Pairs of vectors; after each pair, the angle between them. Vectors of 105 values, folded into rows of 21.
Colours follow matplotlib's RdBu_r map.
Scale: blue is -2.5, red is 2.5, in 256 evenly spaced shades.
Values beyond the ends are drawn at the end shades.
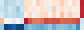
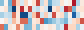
orthogonal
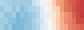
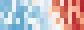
nearly parallel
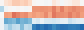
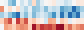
nearly opposite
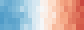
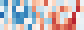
partly aligned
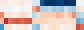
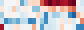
nearly opposite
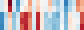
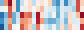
nearly parallel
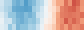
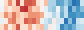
nearly opposite
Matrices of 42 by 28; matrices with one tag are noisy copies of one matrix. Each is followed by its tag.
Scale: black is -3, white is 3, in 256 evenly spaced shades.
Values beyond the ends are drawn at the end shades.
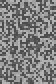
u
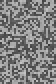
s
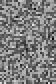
s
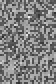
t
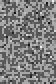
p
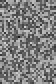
u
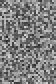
u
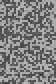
p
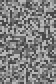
s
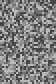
t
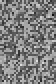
t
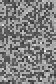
p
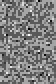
p
